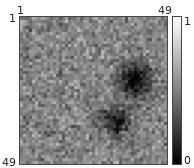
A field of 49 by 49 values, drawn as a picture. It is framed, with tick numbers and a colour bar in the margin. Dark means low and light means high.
Two dips sink into the field. The ninth with the lowest average is the middle right. On average the colour sits 50% of the way up the scale. No single row or column stands out from its neighbours.
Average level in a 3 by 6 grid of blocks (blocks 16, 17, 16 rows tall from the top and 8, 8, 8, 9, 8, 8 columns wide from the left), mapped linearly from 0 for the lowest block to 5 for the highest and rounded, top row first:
5 5 5 5 4 5 / 5 5 5 4 0 3 / 5 5 5 3 3 5
